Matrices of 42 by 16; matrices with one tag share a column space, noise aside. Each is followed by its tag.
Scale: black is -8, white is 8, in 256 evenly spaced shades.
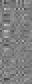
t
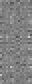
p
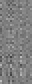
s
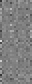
t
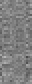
s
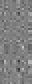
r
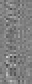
s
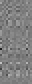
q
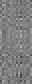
s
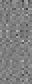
t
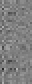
r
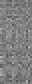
s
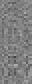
s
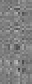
r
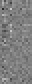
t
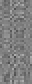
s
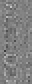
s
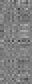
t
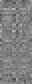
t
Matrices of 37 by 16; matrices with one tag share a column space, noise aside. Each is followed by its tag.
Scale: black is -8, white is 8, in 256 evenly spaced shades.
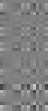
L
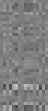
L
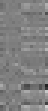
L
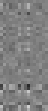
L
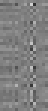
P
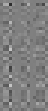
P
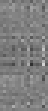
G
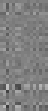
L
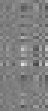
G
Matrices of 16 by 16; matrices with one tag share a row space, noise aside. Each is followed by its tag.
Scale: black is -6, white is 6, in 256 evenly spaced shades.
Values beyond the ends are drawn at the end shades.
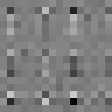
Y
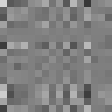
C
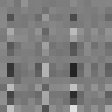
Y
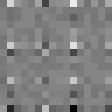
Y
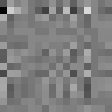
C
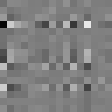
C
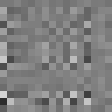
C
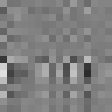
C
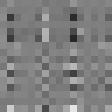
Y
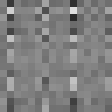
Y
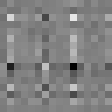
Y
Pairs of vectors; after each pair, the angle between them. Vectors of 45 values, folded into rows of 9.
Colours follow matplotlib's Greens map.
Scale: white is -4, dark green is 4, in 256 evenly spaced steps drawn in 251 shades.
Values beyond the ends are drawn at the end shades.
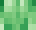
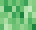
partly opposed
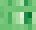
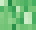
partly opposed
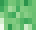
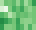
partly opposed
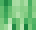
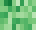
partly aligned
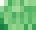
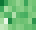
partly opposed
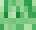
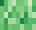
partly opposed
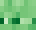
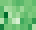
partly opposed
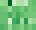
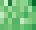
partly aligned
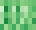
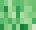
partly aligned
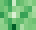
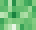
nearly opposite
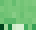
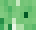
partly aligned
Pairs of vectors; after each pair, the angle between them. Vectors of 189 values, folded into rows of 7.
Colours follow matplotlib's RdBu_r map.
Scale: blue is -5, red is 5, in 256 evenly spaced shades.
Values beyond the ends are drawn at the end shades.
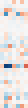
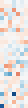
partly opposed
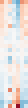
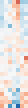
nearly opposite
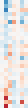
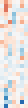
nearly opposite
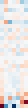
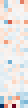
nearly opposite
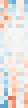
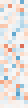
orthogonal
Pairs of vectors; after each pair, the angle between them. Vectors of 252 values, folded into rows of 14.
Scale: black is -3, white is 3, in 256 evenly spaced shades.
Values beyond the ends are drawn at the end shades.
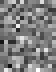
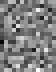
nearly parallel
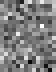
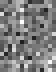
partly opposed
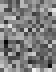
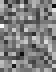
partly aligned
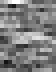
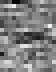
nearly opposite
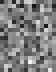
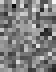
partly opposed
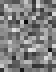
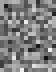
nearly opposite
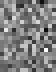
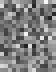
partly opposed
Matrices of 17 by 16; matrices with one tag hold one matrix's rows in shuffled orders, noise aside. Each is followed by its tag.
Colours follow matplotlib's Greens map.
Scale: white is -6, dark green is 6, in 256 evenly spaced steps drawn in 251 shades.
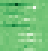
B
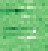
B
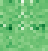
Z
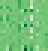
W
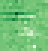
B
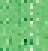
W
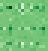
Z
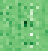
W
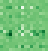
Z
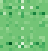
Z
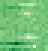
B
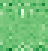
Z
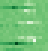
B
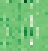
W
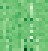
W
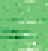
B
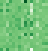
W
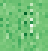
W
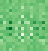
Z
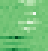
B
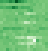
B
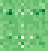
Z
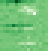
B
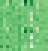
W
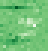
B
